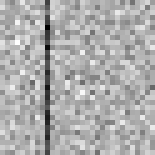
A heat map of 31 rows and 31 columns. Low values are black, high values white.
Average level on the scale: 70%. Odd lines: column 10. Histogram: skewed, a long tail of low values.
